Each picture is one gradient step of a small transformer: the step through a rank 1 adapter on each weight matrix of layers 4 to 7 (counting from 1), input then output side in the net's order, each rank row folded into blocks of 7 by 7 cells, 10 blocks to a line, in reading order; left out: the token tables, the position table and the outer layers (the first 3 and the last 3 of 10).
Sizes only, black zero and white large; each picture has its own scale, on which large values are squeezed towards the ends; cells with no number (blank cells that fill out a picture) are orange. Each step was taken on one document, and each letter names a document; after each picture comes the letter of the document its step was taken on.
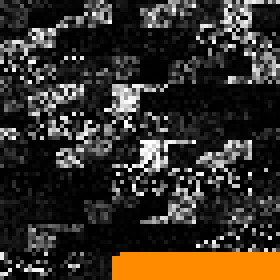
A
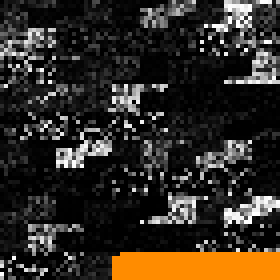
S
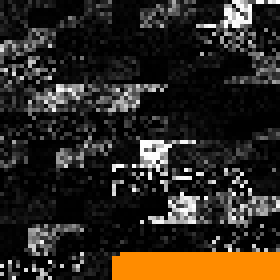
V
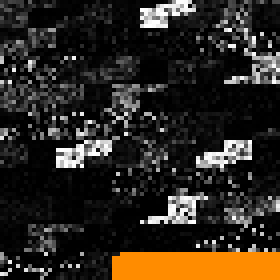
A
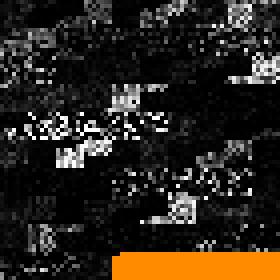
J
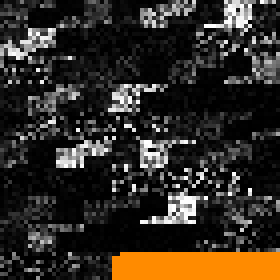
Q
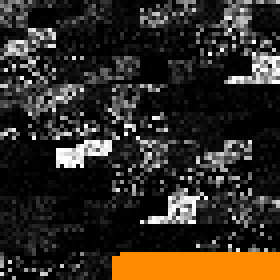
A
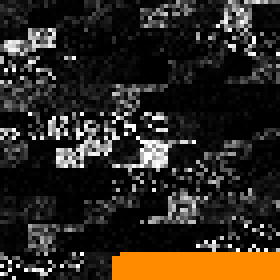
A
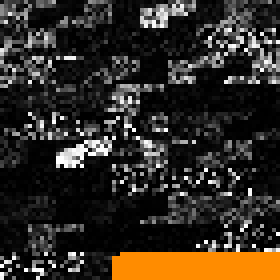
Q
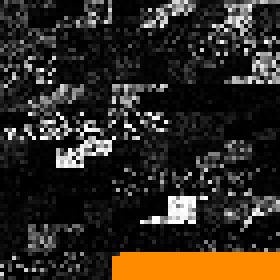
J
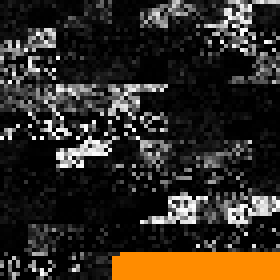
V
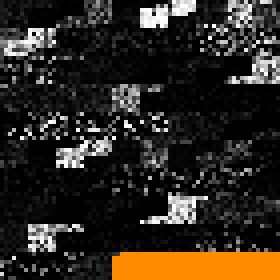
S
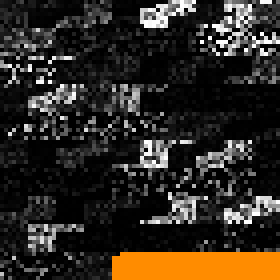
S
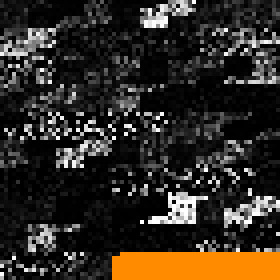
S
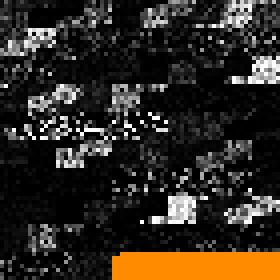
J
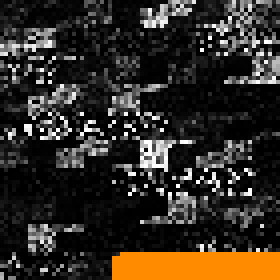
J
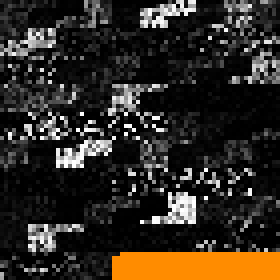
S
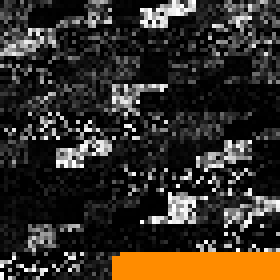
S
